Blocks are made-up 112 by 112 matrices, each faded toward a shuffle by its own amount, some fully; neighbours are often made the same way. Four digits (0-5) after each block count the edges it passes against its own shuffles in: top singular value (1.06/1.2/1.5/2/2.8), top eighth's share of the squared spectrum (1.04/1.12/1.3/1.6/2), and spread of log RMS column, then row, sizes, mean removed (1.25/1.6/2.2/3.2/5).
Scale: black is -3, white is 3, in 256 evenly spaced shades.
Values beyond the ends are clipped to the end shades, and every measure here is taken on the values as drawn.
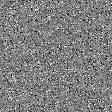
2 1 0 0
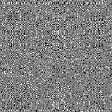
5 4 3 3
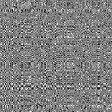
5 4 3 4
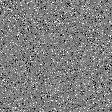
0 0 0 0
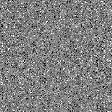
3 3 2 1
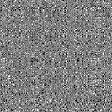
4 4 3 3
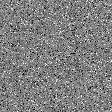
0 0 0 0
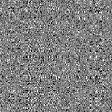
4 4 3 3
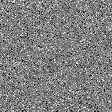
3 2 0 0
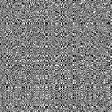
5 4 3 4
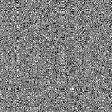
4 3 2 2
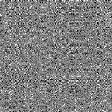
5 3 2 2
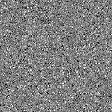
4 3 2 1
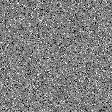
3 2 0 0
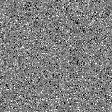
3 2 1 1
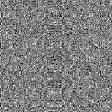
4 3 2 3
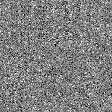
3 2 0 0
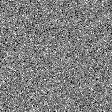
2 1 0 0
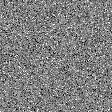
2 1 0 0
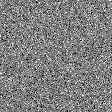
0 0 0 0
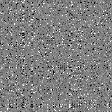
4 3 2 2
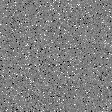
2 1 0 0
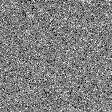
0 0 0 0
